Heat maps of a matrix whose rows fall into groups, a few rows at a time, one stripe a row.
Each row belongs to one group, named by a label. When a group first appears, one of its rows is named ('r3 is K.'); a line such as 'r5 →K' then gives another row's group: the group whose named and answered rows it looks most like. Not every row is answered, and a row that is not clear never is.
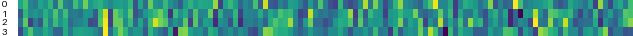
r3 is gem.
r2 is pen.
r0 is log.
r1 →pen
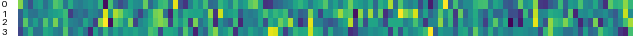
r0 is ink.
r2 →pen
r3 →gem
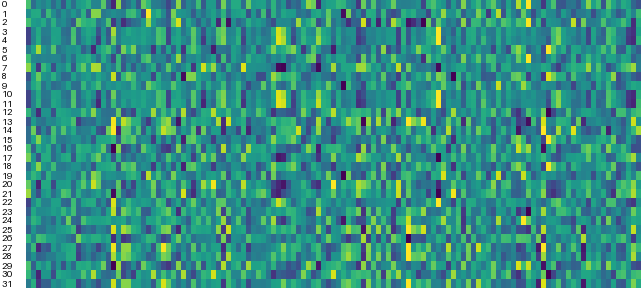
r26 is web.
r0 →web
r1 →log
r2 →web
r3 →gem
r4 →gem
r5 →gem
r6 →web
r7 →ink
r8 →gem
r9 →log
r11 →gem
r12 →ink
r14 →pen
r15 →gem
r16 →web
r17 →ink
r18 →gem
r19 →log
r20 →ink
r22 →gem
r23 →pen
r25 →pen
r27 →pen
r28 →pen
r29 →web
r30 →ink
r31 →pen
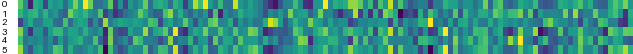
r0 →ink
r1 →web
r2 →gem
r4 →web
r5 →ink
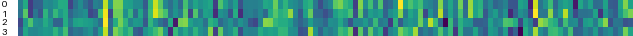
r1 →pen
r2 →gem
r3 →pen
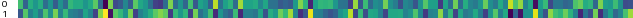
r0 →web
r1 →pen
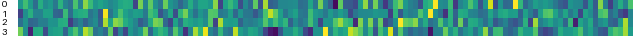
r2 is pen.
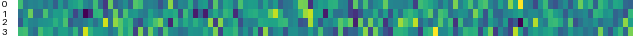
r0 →web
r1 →gem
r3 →log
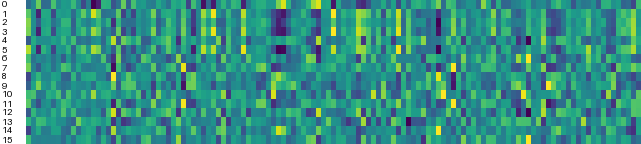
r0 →gem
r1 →ink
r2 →ink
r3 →ink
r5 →ink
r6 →web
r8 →gem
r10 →log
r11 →ink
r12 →pen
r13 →web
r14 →gem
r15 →web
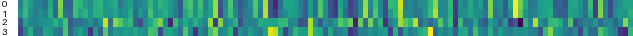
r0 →log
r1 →log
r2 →pen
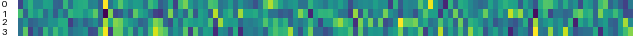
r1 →web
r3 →pen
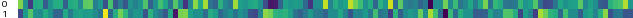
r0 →ink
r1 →gem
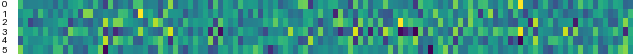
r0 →web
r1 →log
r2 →pen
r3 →web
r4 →pen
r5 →ink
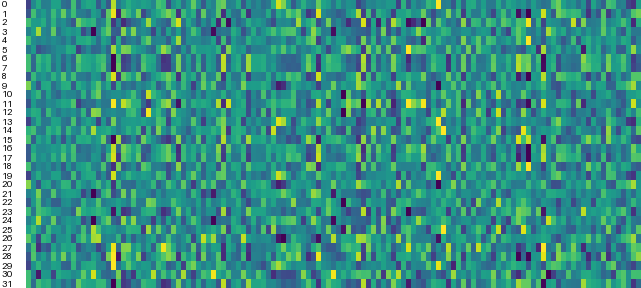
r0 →gem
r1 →pen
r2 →web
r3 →gem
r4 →web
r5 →pen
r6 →web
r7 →web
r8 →pen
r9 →ink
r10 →log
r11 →pen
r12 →log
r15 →web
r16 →pen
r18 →web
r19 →gem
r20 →ink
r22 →log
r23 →web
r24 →gem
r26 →ink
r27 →pen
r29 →gem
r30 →ink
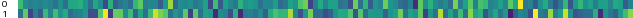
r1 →pen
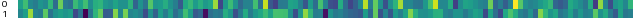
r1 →gem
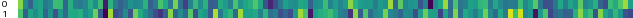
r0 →ink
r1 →web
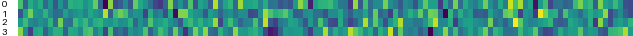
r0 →web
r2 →log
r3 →ink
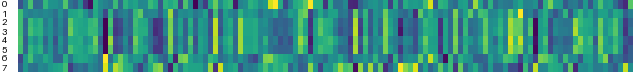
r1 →web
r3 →web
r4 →web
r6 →gem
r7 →pen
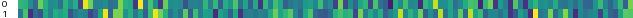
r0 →log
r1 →pen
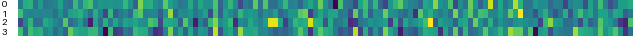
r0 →log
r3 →web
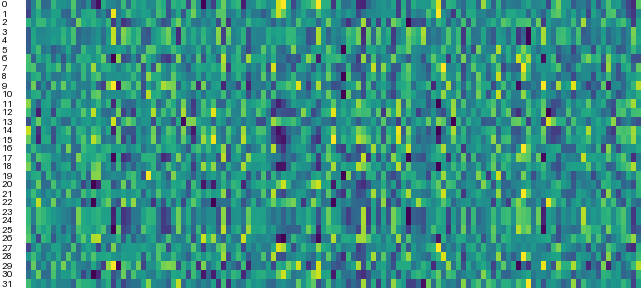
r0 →gem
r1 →gem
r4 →pen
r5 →log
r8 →log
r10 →log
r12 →ink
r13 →gem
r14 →ink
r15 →ink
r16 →log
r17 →web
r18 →ink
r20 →gem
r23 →web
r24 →web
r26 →ink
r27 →gem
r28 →log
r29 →pen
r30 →gem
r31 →web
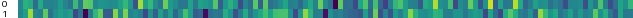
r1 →gem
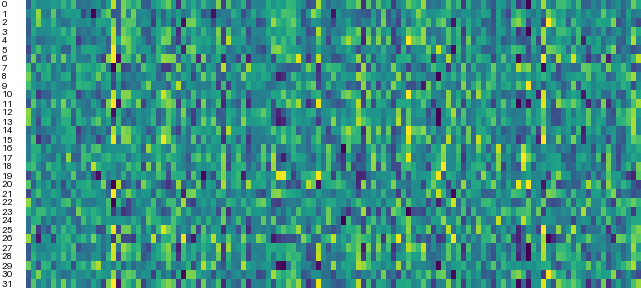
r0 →pen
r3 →pen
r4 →pen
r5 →gem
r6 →pen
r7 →web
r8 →ink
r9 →web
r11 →pen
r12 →ink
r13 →ink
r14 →pen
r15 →pen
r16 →log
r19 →gem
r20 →web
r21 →gem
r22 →ink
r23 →web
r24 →log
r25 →pen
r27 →pen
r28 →pen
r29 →ink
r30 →gem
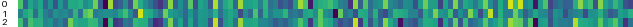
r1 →log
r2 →web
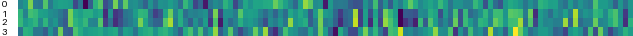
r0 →gem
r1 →web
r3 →log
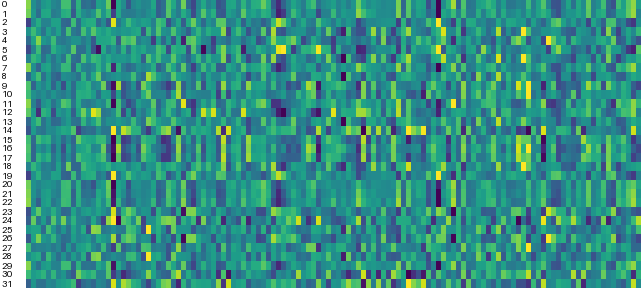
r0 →ink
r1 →ink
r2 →gem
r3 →log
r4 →gem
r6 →log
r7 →ink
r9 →web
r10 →web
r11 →ink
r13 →log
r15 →web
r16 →web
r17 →web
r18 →log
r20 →ink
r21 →ink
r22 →ink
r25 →log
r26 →gem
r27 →web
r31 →pen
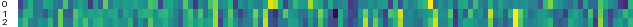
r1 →log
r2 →log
